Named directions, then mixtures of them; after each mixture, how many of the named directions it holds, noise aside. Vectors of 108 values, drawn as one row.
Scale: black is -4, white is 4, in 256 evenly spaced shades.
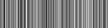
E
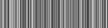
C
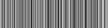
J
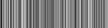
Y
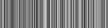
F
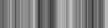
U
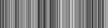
three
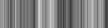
one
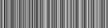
one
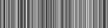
one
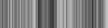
one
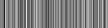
two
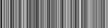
two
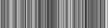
three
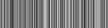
one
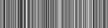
one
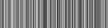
one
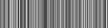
three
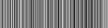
two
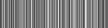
one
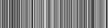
three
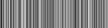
one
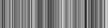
two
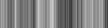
one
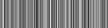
two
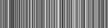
three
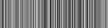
one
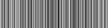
two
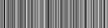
three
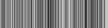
two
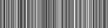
one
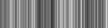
two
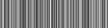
two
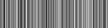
one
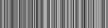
one
